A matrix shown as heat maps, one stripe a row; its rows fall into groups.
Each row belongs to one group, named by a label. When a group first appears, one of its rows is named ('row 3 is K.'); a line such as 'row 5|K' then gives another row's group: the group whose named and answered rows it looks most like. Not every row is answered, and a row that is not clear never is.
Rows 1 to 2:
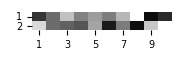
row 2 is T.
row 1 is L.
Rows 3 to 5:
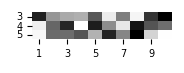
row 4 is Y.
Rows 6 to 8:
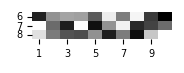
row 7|Y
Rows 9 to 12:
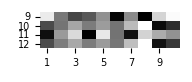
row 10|L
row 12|L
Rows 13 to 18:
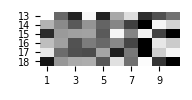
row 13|Y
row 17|T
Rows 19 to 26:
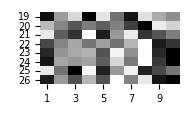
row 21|Y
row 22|L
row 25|Y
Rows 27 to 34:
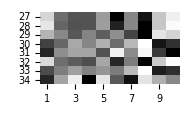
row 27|T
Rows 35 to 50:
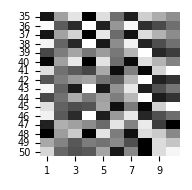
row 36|Y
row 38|Y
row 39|L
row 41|T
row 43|Y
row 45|T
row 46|Y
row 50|T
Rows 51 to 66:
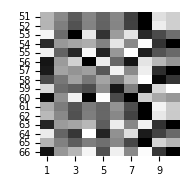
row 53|Y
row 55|Y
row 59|T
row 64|Y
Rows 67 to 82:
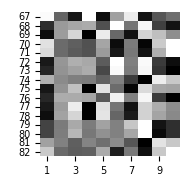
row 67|Y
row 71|T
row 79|L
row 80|L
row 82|T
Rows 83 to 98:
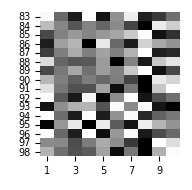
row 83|Y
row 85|L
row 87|L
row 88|T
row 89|L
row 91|T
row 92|Y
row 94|Y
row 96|Y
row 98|T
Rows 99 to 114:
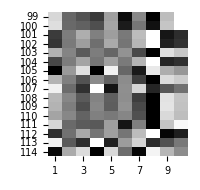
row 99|T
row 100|T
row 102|L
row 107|Y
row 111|T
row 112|L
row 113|Y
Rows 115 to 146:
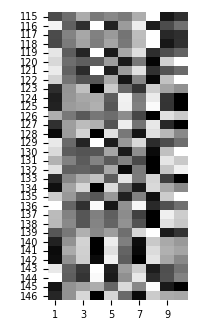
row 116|Y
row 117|L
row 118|L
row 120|T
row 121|Y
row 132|T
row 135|T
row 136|Y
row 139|L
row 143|Y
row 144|Y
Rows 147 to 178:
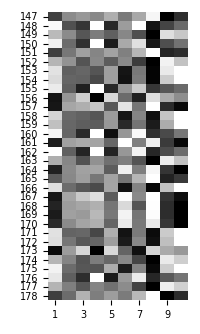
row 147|L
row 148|Y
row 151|L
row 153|T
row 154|T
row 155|Y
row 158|T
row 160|Y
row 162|Y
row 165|L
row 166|T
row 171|T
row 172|T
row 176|Y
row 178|L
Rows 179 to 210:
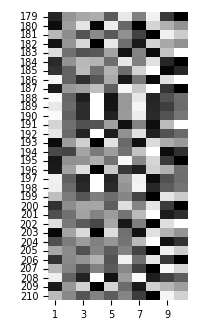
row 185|L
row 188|Y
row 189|Y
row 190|Y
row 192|Y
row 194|L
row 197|Y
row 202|T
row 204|L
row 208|Y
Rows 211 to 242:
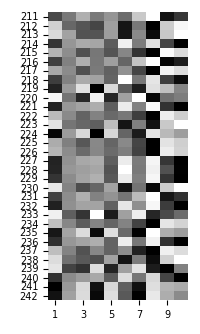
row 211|L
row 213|T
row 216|L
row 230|T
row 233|Y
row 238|T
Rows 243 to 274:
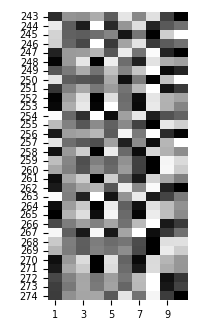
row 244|Y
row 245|T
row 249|L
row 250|T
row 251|L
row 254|Y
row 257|T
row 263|Y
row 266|L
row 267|Y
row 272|L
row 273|L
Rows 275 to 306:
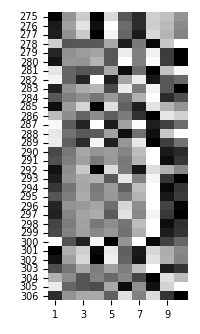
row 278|T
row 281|T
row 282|Y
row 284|L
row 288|T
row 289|Y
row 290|L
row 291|L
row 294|L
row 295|L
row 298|L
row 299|L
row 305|T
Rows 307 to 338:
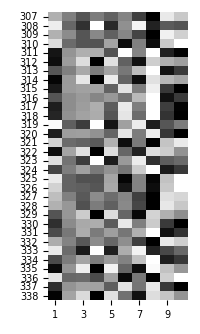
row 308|Y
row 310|T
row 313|L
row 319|Y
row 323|Y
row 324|L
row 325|T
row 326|T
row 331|L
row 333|Y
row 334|L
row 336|T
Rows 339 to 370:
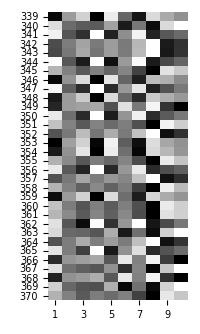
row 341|Y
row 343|L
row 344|Y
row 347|Y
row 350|Y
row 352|L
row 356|Y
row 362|Y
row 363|T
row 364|L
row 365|Y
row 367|T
